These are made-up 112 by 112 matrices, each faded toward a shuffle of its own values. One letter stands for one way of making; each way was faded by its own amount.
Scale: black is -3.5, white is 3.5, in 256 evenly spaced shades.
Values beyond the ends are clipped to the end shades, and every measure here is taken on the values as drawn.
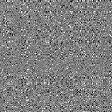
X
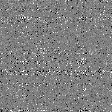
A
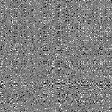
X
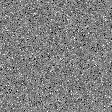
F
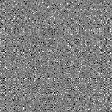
X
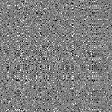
X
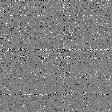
A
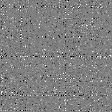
A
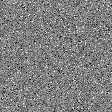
F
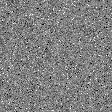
F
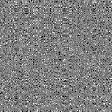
X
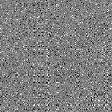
X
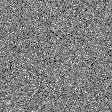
F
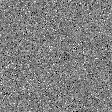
F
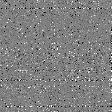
A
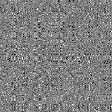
X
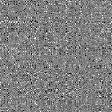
X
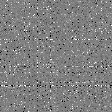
A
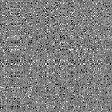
X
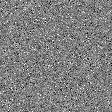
F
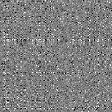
X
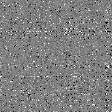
A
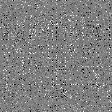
A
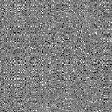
X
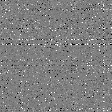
A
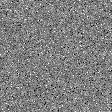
F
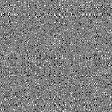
X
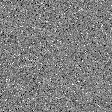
F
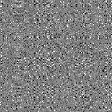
X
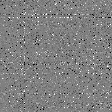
A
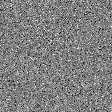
F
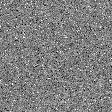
F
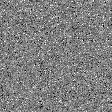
F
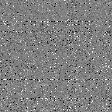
A
